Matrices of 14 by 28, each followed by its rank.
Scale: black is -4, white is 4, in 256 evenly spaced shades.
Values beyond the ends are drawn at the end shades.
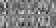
three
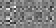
three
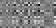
two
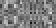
three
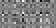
two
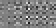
two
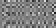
two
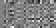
three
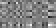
two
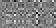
three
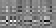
two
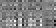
two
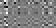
two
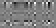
two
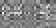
three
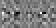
three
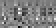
three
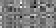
three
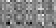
three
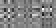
two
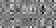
three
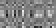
two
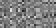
three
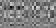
two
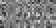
three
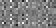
three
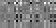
two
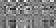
three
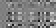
two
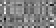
two
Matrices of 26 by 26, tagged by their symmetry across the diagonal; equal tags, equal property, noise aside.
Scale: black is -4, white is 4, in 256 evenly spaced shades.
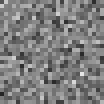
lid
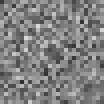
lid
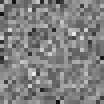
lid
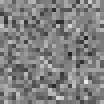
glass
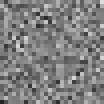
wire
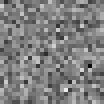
wire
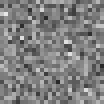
glass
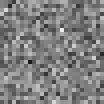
wire
